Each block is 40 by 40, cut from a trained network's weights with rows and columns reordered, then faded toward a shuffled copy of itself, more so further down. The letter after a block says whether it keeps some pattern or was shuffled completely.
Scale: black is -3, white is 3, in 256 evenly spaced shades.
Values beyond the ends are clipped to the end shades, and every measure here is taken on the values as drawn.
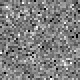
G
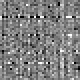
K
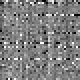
K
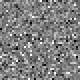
G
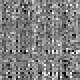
K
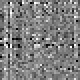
K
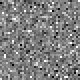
G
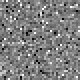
G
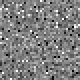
G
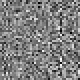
K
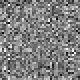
K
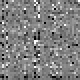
K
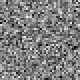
G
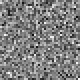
G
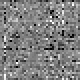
K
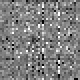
K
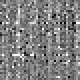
K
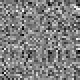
K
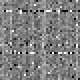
K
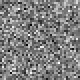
G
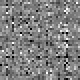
K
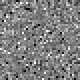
G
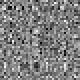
K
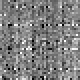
K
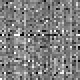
K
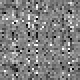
K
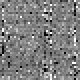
K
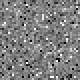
G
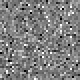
G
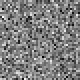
G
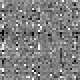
K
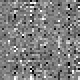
K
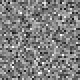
G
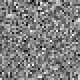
G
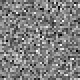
G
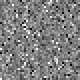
G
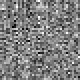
K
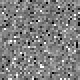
G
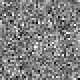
G
